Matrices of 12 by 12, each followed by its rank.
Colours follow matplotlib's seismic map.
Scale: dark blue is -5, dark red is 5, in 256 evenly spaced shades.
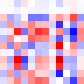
two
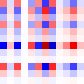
one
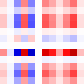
one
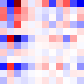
two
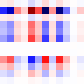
one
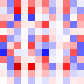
two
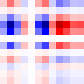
one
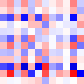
two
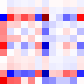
two
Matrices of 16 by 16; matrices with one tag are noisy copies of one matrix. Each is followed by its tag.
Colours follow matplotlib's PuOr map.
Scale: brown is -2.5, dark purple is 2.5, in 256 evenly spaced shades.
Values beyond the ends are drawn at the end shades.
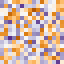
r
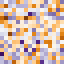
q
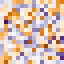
r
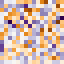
r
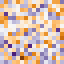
q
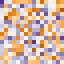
r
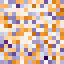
q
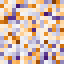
q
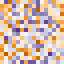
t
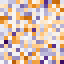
q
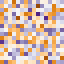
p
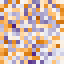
t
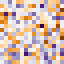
q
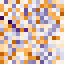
t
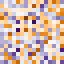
q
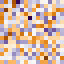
p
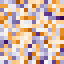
q
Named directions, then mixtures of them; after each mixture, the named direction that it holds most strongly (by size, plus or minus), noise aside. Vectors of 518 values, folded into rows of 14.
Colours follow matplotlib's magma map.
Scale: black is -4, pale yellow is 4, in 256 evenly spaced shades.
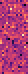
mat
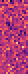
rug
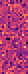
mat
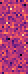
mat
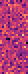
mat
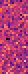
rug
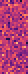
rug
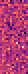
rug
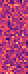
rug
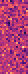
rug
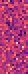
rug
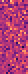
rug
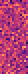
rug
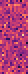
mat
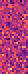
rug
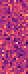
mat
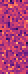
rug
